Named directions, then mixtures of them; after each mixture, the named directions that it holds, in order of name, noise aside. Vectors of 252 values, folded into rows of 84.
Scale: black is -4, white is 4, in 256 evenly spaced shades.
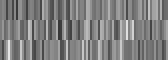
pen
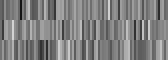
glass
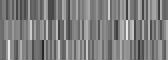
glass, pen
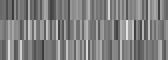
glass, pen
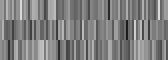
glass, pen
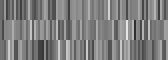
glass, pen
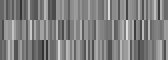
glass, pen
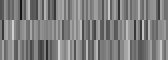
glass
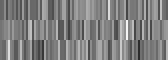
glass, pen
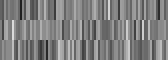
glass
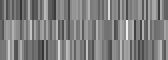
glass, pen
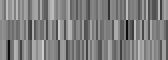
glass, pen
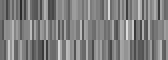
glass, pen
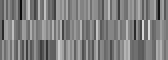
glass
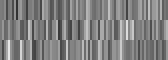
pen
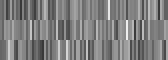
glass, pen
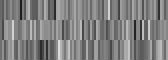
glass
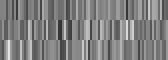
pen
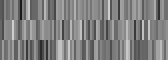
glass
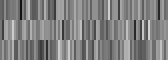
glass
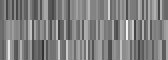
glass, pen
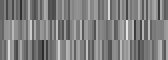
glass, pen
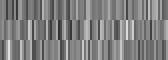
pen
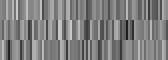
pen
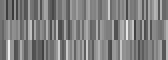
glass, pen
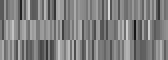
glass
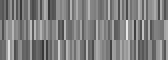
glass, pen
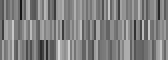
glass
